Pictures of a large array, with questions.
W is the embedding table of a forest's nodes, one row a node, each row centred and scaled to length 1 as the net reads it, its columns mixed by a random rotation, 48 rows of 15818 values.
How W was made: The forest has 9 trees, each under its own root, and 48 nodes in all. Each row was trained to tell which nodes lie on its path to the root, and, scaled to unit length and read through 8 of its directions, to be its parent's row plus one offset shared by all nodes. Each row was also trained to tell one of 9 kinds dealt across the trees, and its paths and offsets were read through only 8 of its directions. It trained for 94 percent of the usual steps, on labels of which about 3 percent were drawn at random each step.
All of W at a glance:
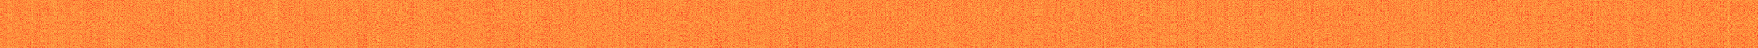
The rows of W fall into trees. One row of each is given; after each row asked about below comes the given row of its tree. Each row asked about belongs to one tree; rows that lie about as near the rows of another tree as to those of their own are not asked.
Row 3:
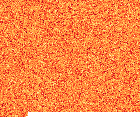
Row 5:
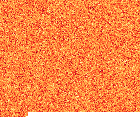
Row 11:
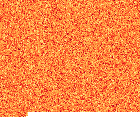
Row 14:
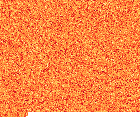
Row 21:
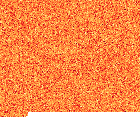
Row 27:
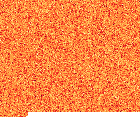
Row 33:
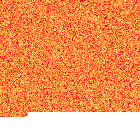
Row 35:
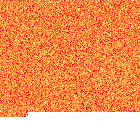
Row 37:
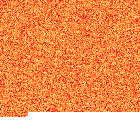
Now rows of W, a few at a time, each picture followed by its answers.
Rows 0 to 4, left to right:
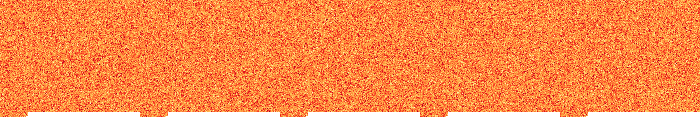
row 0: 21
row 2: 14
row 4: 21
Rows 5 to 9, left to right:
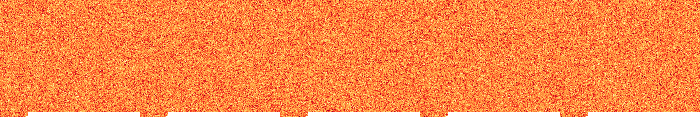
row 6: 27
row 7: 37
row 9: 37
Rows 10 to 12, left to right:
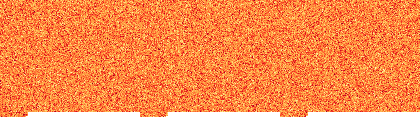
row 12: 35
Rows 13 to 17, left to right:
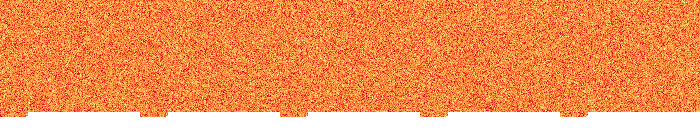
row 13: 11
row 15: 14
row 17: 5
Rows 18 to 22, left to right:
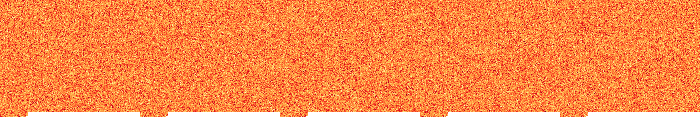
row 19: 5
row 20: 35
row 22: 21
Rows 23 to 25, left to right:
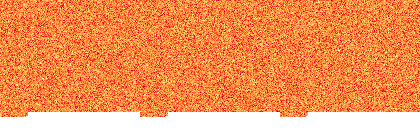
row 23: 33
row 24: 14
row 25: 27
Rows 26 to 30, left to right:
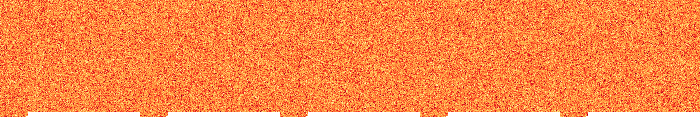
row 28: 37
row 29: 33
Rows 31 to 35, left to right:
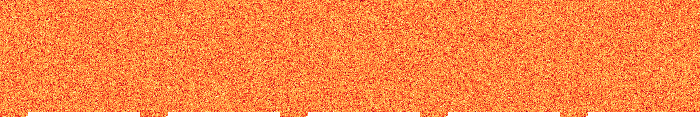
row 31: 14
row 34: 5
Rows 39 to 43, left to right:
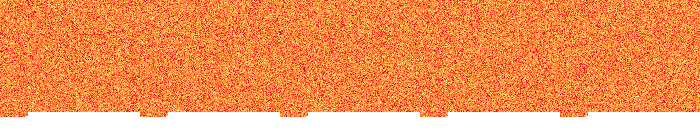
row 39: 5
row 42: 37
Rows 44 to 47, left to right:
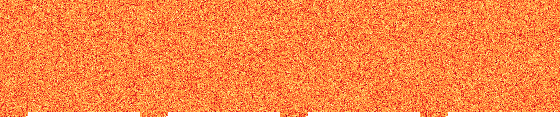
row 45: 21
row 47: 5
